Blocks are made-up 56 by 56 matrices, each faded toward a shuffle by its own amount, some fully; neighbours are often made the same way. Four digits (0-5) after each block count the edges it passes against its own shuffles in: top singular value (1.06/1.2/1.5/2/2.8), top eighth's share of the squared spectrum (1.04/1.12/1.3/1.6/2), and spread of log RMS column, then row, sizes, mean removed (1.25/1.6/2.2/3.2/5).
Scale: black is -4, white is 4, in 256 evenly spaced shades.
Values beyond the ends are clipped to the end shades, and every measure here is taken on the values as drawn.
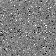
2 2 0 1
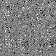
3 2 0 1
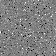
0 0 0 0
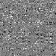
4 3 1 2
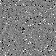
2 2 0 1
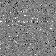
3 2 0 1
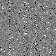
2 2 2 0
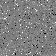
0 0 0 0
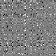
4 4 2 2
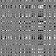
5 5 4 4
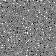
2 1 0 0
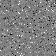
1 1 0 0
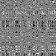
4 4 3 3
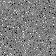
1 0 0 0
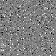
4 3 2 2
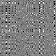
4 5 3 2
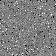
0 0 0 0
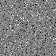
0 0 0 0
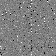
2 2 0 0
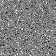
2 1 0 0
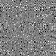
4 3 1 1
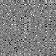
4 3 2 2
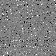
2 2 0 1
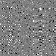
4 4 2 2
